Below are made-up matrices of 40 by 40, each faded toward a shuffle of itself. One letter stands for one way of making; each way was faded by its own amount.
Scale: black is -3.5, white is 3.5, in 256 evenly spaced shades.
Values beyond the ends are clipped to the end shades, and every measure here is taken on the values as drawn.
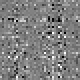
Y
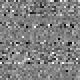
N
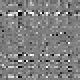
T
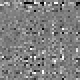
Y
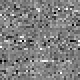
N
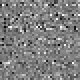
N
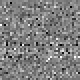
N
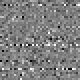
N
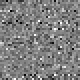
N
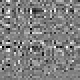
T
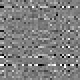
T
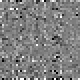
Y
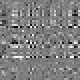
T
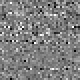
N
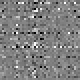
Y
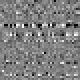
T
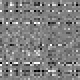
T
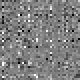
Y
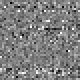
N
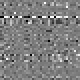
T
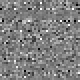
N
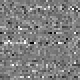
N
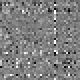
Y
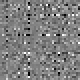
Y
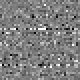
N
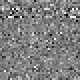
N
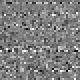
N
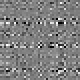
T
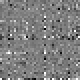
Y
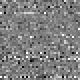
N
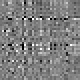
T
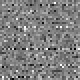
N
